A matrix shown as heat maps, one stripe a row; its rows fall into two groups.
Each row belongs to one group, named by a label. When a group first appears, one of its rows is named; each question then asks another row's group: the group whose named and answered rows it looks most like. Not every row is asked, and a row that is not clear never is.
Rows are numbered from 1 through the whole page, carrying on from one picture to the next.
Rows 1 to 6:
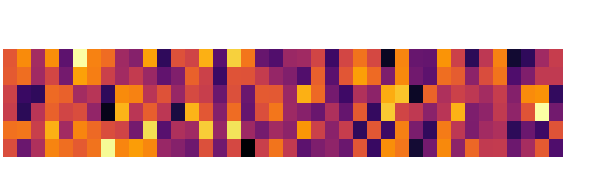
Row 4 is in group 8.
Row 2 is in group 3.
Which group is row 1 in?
3
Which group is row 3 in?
8
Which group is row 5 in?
3
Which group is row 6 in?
8
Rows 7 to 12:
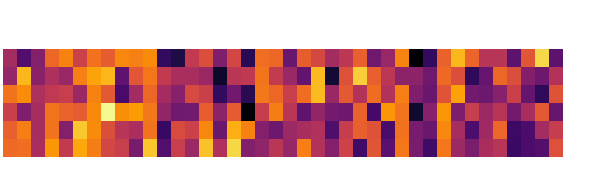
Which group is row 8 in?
3
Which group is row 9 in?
3
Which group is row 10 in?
8
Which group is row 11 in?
3
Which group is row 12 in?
3
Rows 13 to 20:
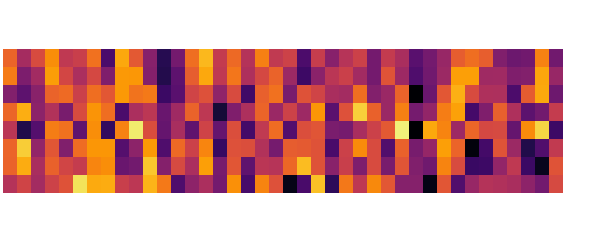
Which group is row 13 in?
8
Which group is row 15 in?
8
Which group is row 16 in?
3
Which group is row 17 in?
8
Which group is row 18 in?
3
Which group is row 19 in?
3
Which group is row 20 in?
3
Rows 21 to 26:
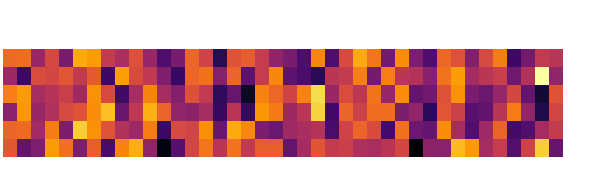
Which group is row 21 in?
3
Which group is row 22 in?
8
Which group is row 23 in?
3
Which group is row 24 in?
3
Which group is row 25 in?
3
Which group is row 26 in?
8
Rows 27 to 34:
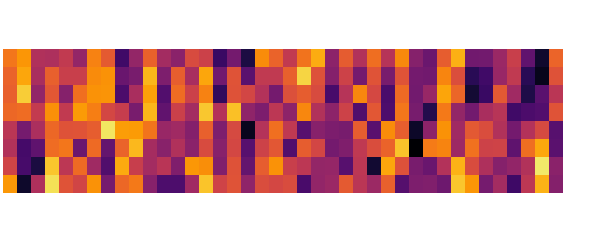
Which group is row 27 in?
3
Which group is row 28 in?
3
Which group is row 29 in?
3
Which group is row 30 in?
3
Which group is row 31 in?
8
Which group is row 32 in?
8
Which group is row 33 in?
8
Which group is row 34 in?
8
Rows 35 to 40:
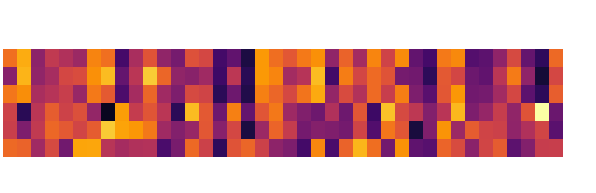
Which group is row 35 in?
3
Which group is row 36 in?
3
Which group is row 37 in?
3
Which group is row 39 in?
8
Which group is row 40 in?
3
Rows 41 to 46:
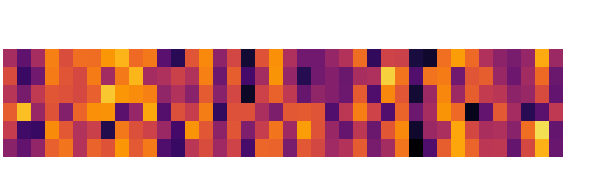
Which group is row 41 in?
8
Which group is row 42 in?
8
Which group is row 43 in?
8
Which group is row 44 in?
3
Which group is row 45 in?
8
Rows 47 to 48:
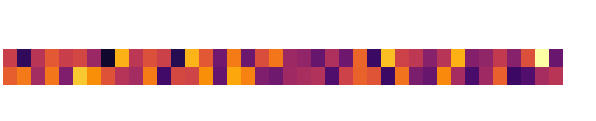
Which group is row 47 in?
8
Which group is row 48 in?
3
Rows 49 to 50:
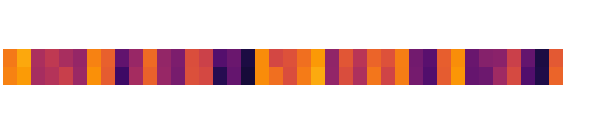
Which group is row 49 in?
3
